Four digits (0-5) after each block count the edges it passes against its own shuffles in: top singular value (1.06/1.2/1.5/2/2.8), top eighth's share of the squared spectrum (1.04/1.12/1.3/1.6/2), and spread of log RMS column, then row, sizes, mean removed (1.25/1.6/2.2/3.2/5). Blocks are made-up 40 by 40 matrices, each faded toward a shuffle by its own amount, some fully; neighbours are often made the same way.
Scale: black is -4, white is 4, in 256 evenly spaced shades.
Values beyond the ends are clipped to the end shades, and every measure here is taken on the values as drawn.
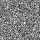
0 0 0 0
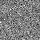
0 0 0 0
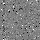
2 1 0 0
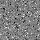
1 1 0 0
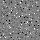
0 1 0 0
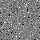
0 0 0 0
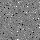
0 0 0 0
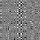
4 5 3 2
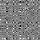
4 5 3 2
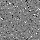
0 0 0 0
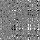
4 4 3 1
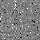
2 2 1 0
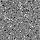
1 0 0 0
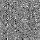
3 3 2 0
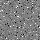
0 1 0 0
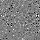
2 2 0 1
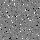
0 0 0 0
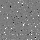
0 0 0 0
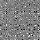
3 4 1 2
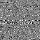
2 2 0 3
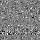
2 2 0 3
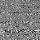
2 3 0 3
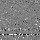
3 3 0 2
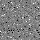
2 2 0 0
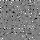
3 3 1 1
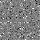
2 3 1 0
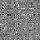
3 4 2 2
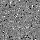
1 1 0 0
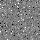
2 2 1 0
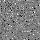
1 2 0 0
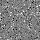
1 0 0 0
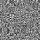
3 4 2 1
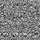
3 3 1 2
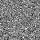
2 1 0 0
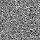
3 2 1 0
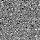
2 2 0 1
